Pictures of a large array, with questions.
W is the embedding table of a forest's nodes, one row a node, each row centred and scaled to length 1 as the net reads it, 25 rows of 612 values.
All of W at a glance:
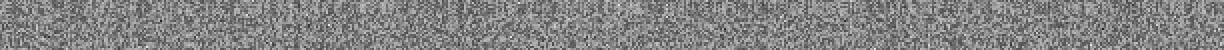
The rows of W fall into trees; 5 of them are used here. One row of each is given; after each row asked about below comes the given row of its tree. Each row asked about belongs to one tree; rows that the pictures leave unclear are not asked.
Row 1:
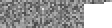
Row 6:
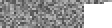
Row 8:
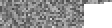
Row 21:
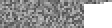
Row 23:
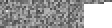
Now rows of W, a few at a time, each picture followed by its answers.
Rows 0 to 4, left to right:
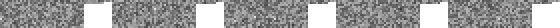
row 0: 8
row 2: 6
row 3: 1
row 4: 6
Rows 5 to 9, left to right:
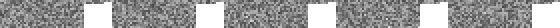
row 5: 6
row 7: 21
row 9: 1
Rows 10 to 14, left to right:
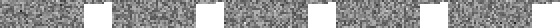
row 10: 1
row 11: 8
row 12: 23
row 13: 23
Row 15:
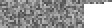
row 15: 1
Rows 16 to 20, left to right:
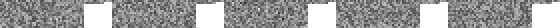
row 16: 6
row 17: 21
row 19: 8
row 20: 8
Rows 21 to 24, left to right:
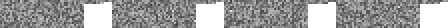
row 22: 21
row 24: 1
